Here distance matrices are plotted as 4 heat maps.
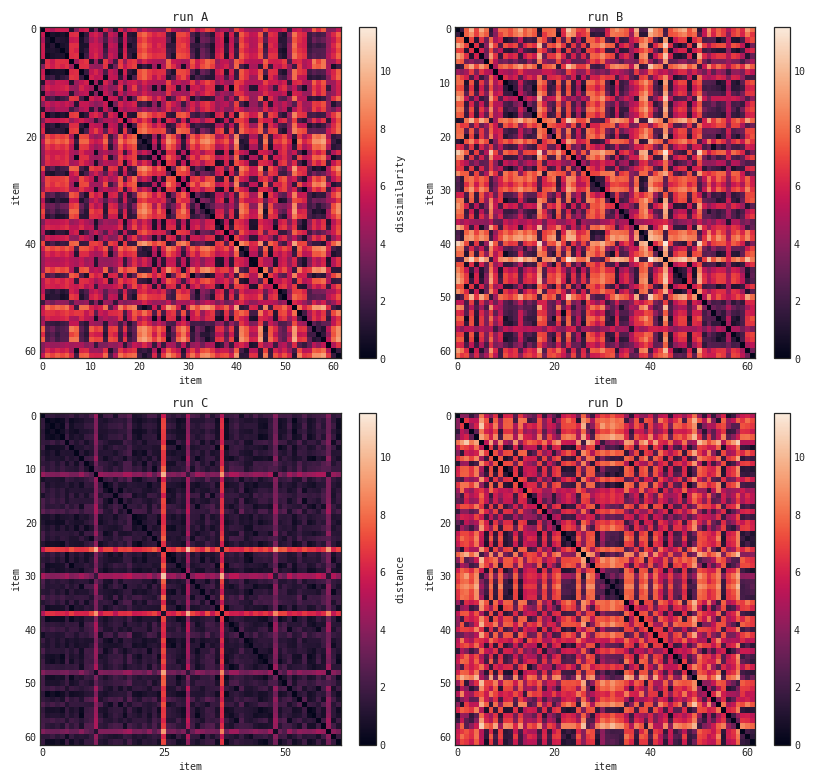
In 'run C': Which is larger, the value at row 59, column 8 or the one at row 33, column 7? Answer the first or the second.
the first
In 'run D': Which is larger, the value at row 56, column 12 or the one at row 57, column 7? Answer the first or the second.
the second
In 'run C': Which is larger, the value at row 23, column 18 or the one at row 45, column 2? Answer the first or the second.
the first
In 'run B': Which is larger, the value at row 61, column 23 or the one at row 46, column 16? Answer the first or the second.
the second
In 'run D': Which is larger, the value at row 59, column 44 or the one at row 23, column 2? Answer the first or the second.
the second
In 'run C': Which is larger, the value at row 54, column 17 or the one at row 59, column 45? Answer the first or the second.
the second
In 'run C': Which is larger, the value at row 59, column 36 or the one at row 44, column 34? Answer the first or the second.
the first
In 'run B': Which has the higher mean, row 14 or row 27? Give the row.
27
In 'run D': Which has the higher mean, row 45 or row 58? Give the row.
58
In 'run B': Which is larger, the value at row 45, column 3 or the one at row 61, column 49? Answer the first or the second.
the second
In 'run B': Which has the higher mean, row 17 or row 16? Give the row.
17
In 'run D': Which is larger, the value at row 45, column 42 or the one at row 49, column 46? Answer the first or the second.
the first
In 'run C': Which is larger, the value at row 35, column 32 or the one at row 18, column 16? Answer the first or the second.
the first
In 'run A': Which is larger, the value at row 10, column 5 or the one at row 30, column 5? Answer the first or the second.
the second
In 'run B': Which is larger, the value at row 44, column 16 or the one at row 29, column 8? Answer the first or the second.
the second
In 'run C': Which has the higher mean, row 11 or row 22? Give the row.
11
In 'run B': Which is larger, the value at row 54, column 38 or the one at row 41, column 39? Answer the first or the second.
the second
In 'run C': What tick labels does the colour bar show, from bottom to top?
0, 2, 4, 6, 8, 10
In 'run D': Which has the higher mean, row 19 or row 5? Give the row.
5
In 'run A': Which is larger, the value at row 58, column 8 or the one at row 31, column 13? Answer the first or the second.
the first
